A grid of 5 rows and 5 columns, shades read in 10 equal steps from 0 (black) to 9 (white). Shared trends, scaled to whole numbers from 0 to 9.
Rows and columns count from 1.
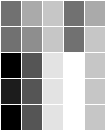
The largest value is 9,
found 3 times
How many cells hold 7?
6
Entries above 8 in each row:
0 0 1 1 1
